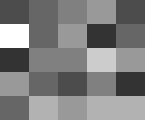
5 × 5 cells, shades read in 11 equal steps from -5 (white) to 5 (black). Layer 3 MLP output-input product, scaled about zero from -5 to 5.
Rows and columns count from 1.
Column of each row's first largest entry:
1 4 1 5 1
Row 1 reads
2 1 0 -1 2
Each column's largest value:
3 1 2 3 3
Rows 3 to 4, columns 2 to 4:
0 0 -3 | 1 2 0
